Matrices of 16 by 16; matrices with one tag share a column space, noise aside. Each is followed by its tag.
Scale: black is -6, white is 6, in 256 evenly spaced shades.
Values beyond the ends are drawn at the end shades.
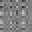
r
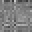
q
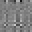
q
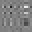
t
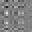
r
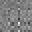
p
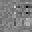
t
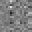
r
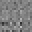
p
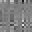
q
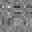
t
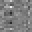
r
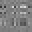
t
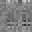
q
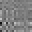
p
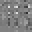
t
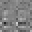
p
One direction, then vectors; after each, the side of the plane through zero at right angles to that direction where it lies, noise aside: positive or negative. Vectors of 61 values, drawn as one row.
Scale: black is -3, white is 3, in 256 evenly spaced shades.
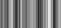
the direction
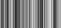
positive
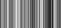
negative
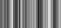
positive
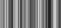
negative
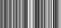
positive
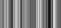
negative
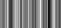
negative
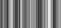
positive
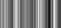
negative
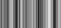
positive
